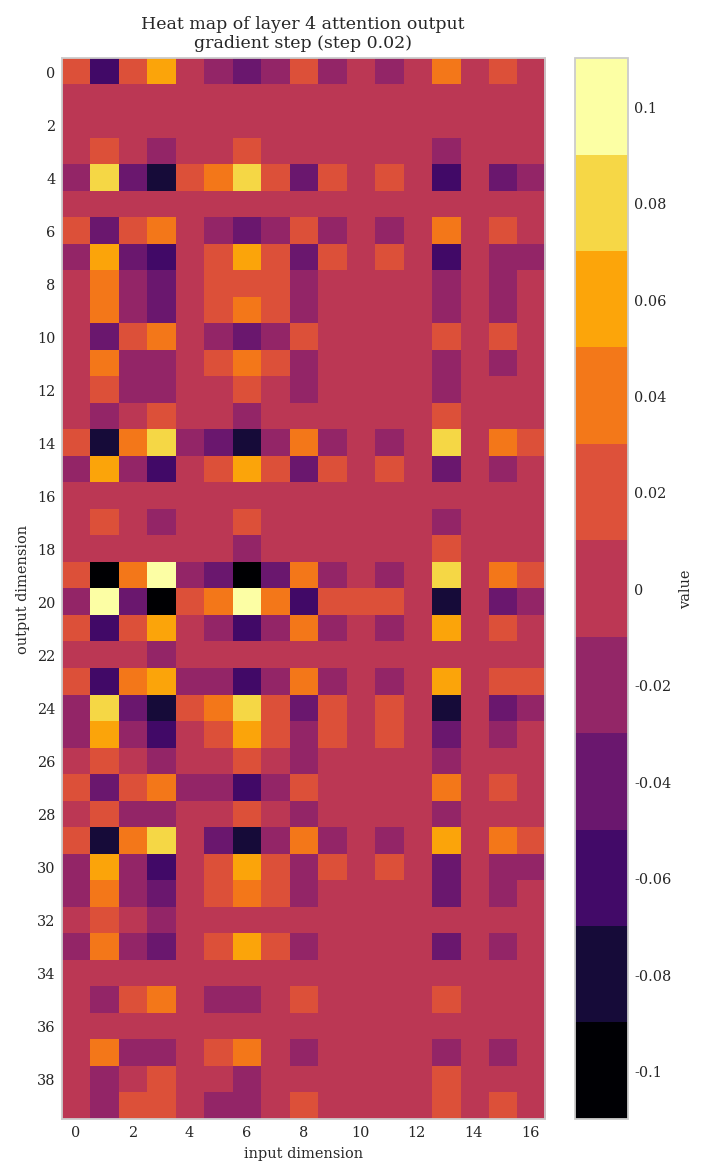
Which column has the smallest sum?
3
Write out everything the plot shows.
Title: Heat map of layer 4 attention output gradient step (step 0.02)
x-axis: input dimension, ticks 0 2 4 6 8 10 12 14 16
y-axis: output dimension, ticks 0 2 4 6 8 10 12 14 16 18 20 22 24 26 28 30 32 34 36 38 (0 at the top)
Colour bar: value, ticks -0.1 -0.08 -0.06 -0.04 -0.02 0 0.02 0.04 0.06 0.08 0.1
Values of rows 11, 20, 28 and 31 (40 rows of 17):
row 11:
0 0.04 -0.02 -0.02 0 0.02 0.04 0.02 -0.02 0 0 0 0 -0.02 0 -0.02 0
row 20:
-0.02 0.1 -0.04 -0.1 0.02 0.04 0.1 0.04 -0.06 0.02 0.02 0.02 0 -0.08 0 -0.04 -0.02
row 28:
0 0.02 -0.02 -0.02 0 0 0.02 0 -0.02 0 0 0 0 -0.02 0 0 0
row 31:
-0.02 0.04 -0.02 -0.04 0 0.02 0.04 0.02 -0.02 0 0 0 0 -0.04 0 -0.02 0
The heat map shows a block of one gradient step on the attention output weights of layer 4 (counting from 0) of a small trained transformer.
